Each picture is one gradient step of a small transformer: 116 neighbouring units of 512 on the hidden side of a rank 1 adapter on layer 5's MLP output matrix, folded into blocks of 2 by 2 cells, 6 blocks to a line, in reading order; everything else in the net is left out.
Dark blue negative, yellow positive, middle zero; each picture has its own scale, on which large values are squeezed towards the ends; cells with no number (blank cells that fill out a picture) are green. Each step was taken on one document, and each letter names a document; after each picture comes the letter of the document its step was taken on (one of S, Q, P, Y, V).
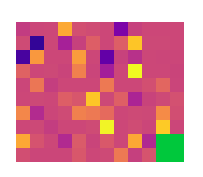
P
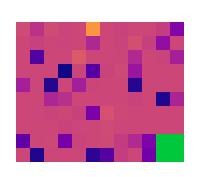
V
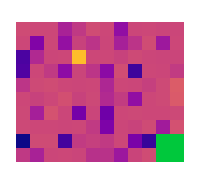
P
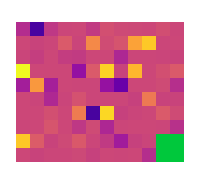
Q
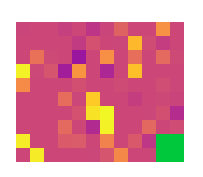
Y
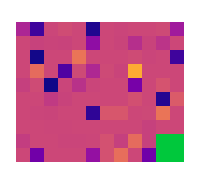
V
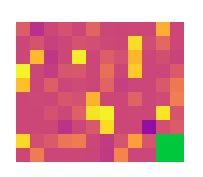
Y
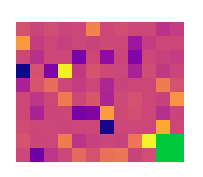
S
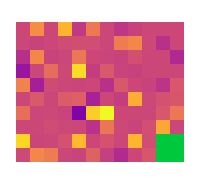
P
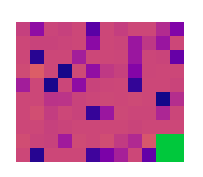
V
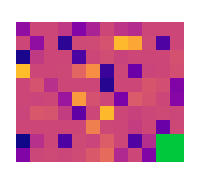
P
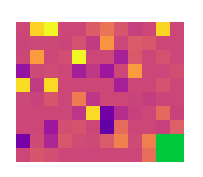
Q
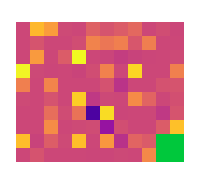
Q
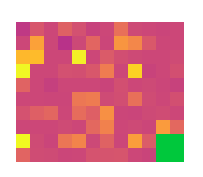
P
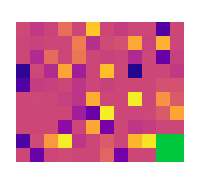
Y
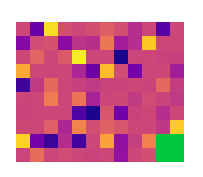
Q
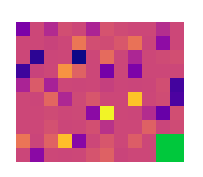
Y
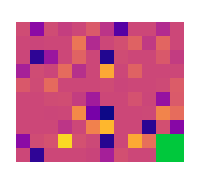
Y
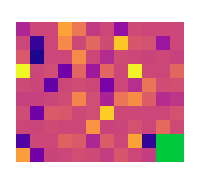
P
